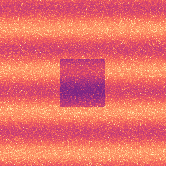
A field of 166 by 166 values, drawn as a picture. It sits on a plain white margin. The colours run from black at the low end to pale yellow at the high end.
Ninth with the lowest average: centre. Stripes: horizontal, repeating 4 times. Histogram: bell-shaped. Odd patch: lower, in the centre. Average level on the scale: 70%. Slope: none.
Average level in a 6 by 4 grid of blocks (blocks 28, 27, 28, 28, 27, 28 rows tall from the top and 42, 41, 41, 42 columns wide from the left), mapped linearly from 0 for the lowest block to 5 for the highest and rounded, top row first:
3 3 3 3 / 3 3 3 3 / 5 2 2 5 / 3 0 0 3 / 3 3 3 3 / 5 5 5 5
